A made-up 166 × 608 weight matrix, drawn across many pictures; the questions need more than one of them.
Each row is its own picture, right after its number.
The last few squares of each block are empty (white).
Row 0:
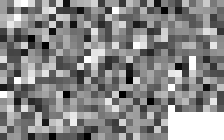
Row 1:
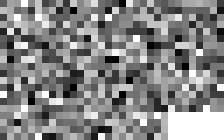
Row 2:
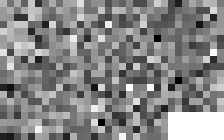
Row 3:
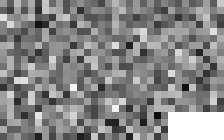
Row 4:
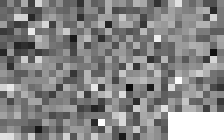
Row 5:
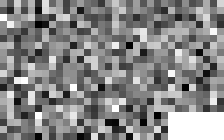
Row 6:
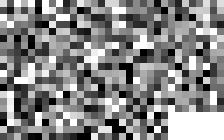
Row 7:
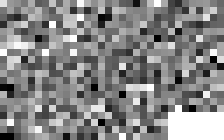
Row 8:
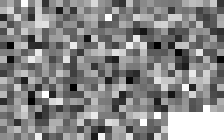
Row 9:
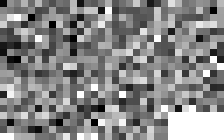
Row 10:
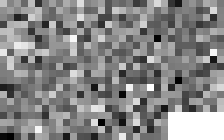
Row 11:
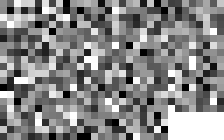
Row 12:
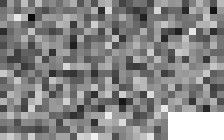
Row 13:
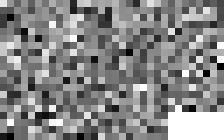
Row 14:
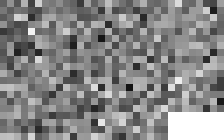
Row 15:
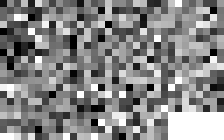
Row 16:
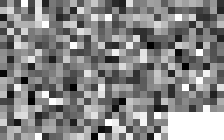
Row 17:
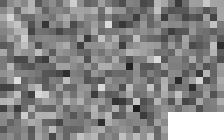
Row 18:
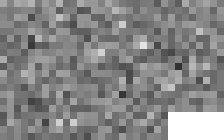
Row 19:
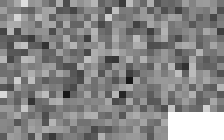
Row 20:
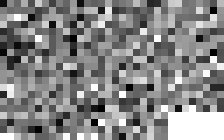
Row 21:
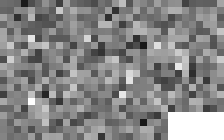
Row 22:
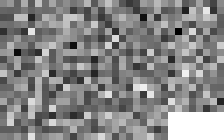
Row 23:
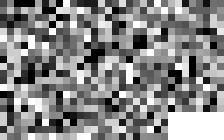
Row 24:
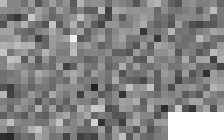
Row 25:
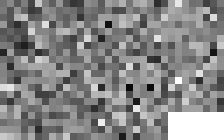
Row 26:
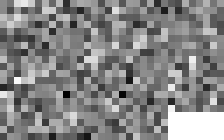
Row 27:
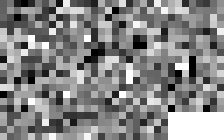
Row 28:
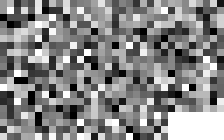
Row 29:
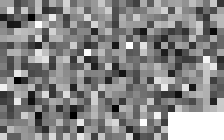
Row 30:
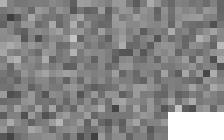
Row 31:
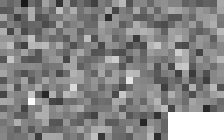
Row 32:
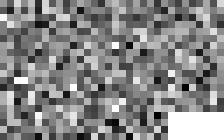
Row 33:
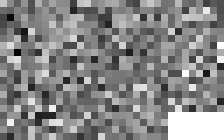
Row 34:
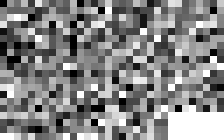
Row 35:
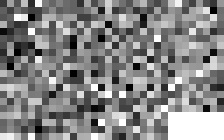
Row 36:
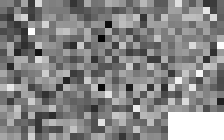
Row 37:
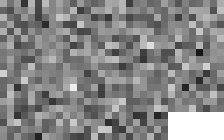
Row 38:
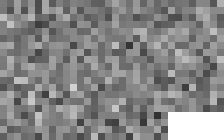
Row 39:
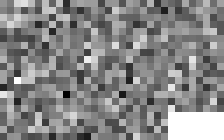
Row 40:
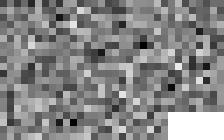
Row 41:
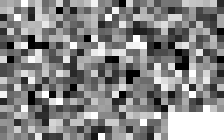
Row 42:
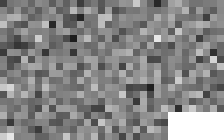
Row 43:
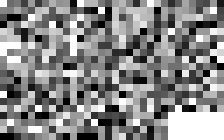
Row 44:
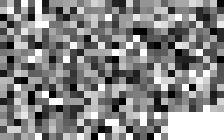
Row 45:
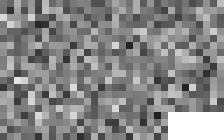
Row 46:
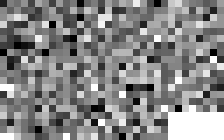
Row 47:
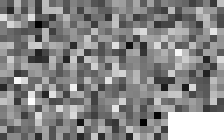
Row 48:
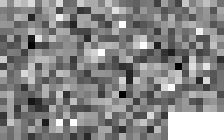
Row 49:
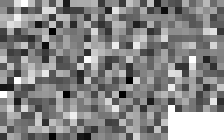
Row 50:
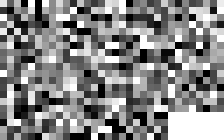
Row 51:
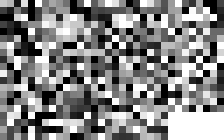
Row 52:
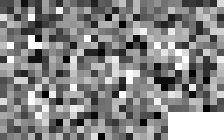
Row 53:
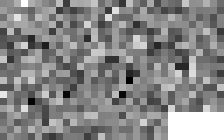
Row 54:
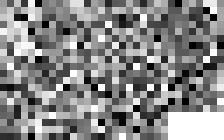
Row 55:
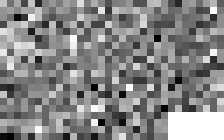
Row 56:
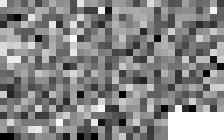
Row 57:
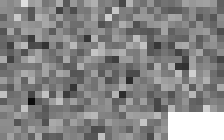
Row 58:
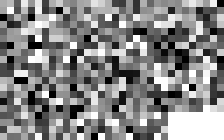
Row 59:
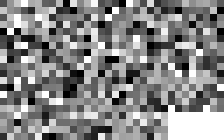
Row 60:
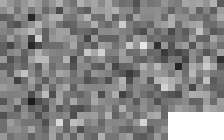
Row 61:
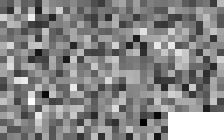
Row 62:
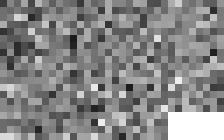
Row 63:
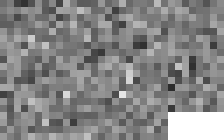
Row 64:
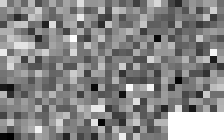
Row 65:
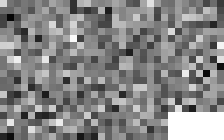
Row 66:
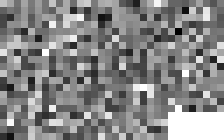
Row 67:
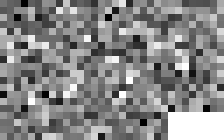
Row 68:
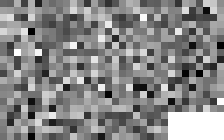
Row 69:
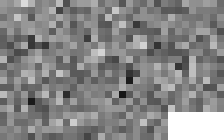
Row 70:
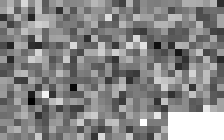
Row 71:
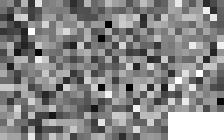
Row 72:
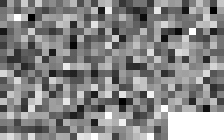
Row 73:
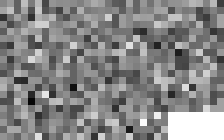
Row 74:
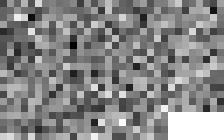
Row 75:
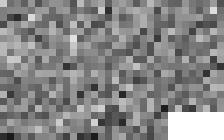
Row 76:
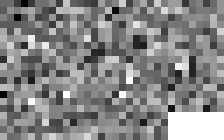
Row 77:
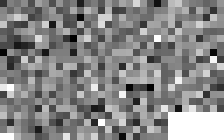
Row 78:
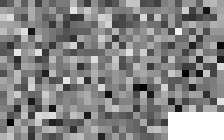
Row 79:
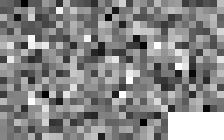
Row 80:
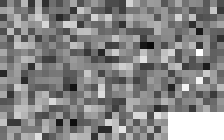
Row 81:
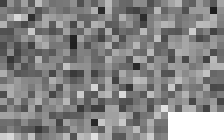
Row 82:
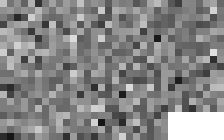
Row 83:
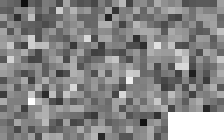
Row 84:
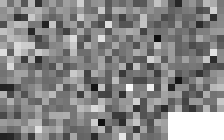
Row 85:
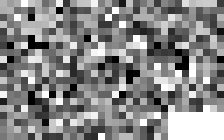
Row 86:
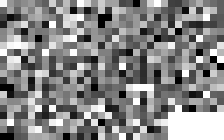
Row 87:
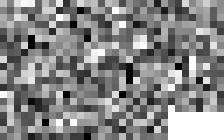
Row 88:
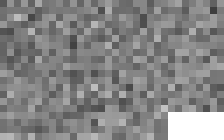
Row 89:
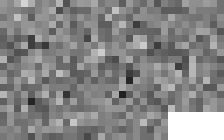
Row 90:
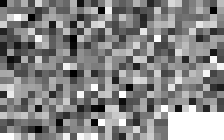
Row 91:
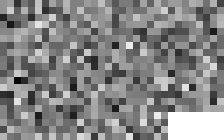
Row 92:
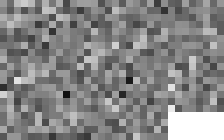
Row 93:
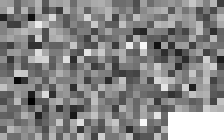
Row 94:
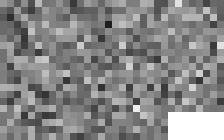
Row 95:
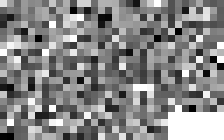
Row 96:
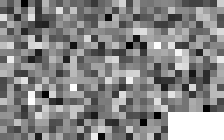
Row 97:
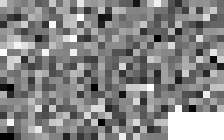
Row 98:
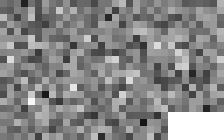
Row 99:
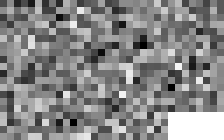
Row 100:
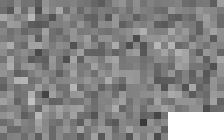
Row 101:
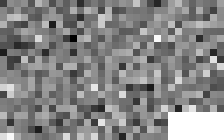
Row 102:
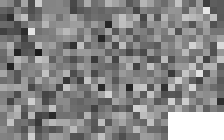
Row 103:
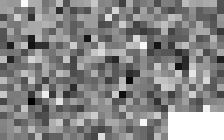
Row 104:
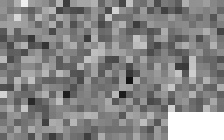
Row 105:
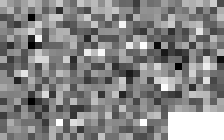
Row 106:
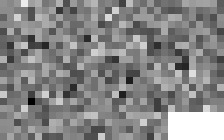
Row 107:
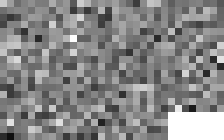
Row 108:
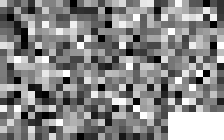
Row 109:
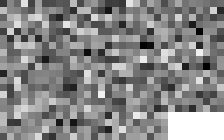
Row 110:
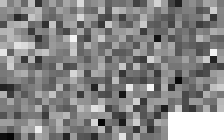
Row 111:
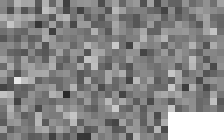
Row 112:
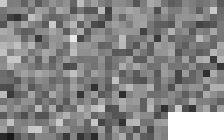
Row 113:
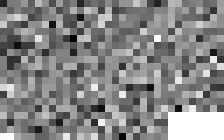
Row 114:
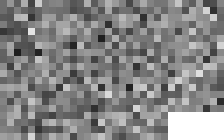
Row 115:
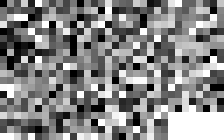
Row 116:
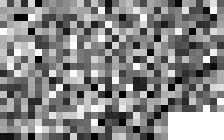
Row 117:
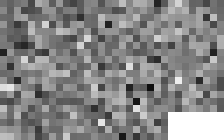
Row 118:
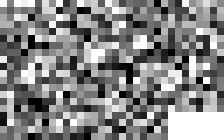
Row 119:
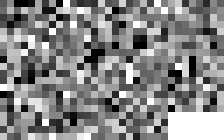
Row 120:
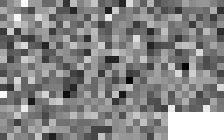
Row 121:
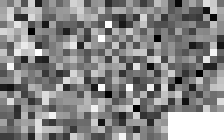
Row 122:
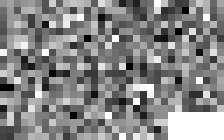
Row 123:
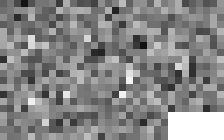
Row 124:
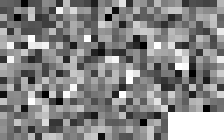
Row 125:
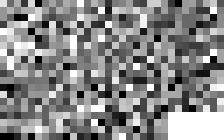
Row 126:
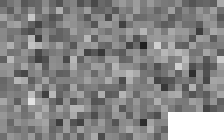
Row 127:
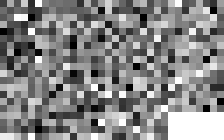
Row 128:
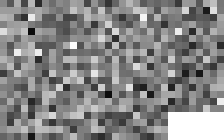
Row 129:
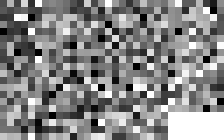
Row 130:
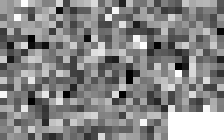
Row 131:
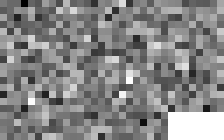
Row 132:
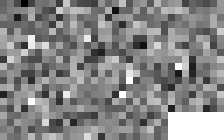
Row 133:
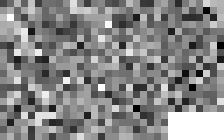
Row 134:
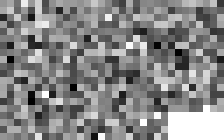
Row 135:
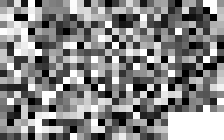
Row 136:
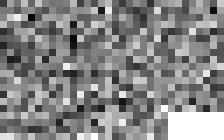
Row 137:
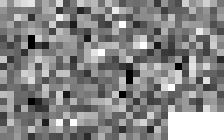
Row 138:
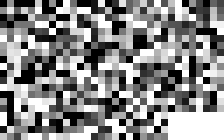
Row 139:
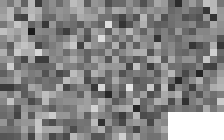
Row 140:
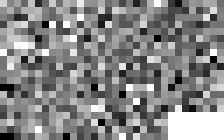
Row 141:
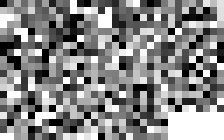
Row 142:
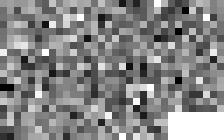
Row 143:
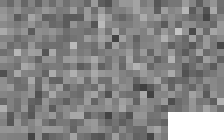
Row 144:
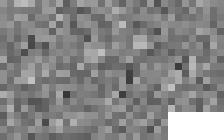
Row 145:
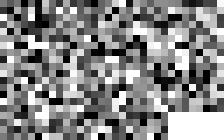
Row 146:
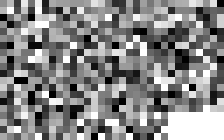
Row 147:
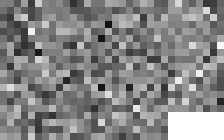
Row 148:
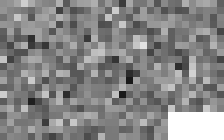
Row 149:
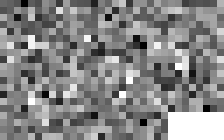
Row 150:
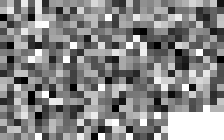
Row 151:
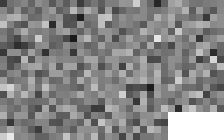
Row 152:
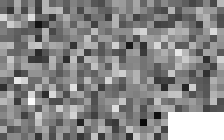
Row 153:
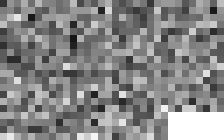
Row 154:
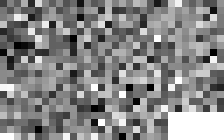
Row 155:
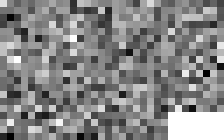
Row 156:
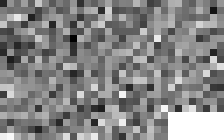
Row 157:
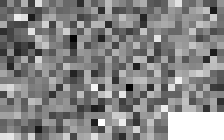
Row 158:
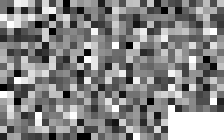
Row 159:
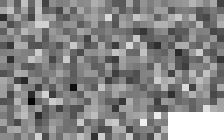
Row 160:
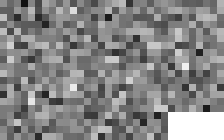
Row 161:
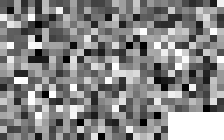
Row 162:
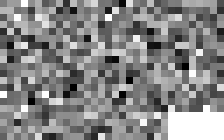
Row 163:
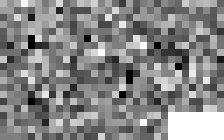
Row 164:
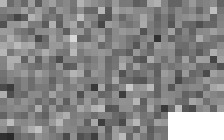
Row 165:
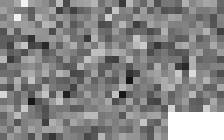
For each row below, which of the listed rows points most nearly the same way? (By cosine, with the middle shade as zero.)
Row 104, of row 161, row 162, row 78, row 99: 162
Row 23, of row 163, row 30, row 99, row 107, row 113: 99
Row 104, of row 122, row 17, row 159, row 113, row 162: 162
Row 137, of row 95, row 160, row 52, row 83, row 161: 95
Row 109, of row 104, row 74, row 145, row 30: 104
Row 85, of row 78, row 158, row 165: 165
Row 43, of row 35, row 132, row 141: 132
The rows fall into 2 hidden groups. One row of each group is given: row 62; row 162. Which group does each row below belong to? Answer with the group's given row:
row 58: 162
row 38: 162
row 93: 162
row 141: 62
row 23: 162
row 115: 62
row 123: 162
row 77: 62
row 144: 162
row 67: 162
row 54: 62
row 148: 162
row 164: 62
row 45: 162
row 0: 162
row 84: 62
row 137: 162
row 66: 62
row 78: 62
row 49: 162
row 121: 62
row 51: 62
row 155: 62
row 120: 162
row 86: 62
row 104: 162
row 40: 162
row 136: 62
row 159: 162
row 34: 62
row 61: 162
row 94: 62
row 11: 162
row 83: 162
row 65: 62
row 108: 62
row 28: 162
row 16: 162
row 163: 162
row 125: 62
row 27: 162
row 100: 162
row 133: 62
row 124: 162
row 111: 162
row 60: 162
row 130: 162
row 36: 62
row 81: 62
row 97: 62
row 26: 162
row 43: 62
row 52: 162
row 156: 62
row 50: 162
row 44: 162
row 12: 62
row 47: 162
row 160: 162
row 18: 162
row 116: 62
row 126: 162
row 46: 62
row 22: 62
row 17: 62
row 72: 62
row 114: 62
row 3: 162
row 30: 62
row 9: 62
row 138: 162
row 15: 62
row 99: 162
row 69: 162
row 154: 62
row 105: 162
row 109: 162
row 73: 162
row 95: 62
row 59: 162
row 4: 62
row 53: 162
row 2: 62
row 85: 162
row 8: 162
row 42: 62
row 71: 62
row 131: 162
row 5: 162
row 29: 162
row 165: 162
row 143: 62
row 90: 62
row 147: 62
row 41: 162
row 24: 62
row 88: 62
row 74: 62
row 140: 62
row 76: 162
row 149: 162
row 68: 62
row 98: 162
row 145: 162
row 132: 162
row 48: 162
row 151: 62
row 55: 62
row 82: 62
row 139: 62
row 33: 62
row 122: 62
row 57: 162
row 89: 162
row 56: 62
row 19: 162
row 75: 62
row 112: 62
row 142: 62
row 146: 162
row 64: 62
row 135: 62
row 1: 162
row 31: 162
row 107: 62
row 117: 62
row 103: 162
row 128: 62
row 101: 62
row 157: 62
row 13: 62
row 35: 62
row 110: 62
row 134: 162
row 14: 62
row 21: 162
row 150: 162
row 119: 162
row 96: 162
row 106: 162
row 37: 162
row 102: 62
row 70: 162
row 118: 162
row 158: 162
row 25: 62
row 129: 62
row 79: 162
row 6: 162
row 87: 162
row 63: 162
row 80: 162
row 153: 62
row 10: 62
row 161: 162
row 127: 62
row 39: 162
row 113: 62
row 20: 62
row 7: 62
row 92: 162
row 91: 162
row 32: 162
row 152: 162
